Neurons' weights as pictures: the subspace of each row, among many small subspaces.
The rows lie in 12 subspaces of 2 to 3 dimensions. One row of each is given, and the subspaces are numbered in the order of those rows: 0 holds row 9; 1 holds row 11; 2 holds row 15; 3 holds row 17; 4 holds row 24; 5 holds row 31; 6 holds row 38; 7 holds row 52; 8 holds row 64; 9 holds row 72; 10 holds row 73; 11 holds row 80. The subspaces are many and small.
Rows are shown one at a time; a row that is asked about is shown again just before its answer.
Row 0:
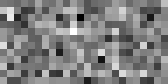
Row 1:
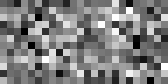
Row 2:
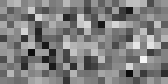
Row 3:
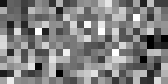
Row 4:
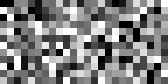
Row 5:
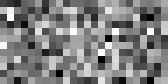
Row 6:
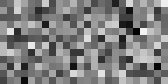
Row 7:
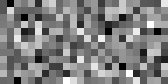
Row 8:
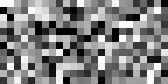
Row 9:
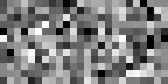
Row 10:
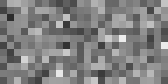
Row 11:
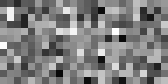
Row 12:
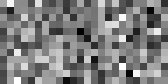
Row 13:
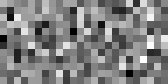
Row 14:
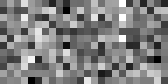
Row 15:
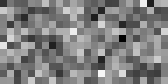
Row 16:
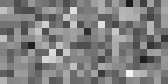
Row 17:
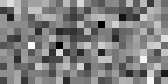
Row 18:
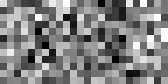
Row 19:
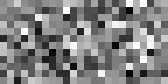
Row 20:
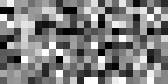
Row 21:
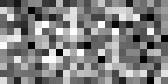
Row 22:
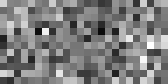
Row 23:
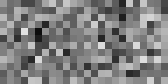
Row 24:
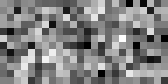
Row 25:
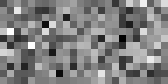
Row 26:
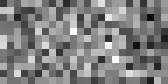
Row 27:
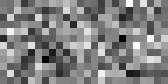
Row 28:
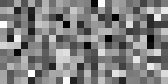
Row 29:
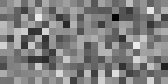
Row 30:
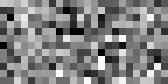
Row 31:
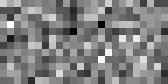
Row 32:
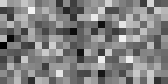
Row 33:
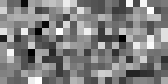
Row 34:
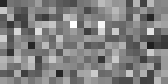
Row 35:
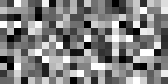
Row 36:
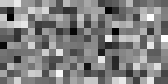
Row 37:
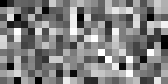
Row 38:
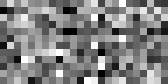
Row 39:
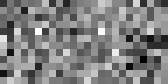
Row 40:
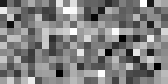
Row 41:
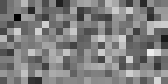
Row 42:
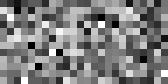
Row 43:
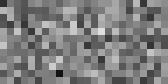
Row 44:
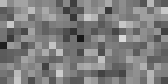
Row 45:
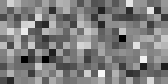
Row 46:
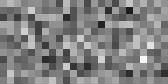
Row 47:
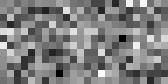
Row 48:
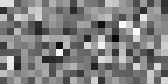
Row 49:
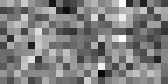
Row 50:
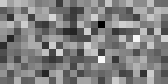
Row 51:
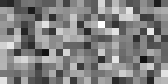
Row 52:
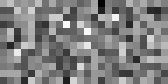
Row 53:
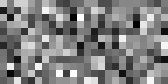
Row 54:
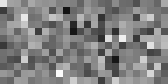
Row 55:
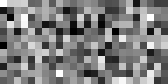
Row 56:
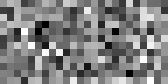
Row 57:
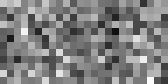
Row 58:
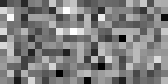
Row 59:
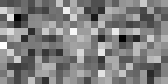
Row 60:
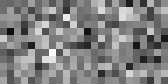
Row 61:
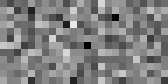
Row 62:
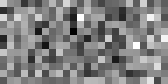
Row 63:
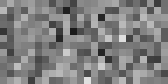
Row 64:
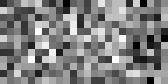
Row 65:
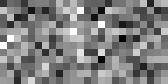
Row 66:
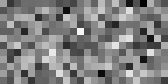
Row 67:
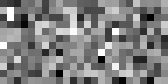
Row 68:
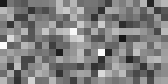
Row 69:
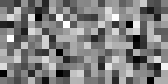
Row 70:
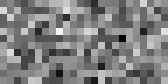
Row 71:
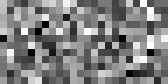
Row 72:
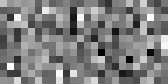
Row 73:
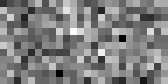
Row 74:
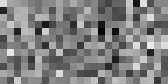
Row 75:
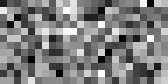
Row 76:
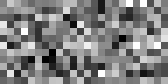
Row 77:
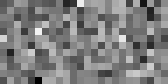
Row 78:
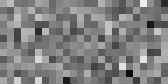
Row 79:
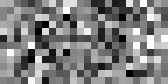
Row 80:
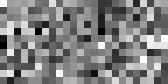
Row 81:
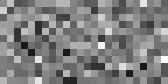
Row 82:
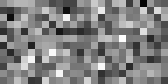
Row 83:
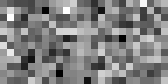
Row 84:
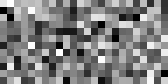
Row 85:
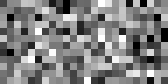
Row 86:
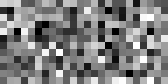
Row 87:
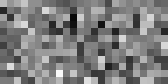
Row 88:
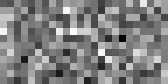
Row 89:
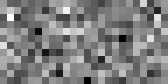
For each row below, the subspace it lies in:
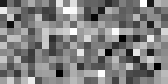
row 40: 5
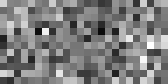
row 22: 11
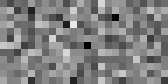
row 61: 7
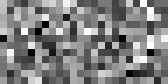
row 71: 0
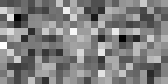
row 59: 4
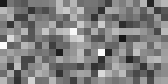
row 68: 2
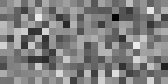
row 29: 7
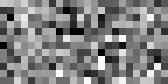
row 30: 10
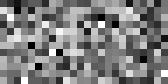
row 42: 3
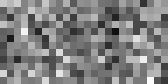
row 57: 7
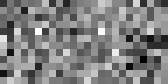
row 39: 11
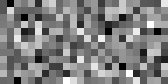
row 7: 9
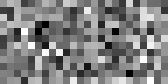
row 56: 6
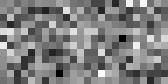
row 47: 4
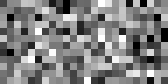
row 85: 8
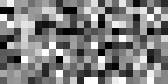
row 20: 6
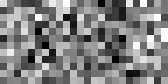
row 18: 8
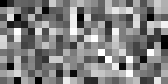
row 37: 9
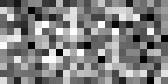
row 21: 4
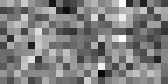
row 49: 6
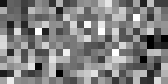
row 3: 11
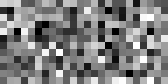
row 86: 6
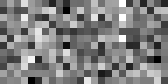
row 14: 6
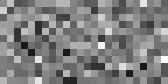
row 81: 9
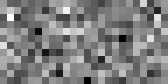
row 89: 8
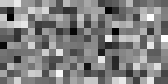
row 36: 1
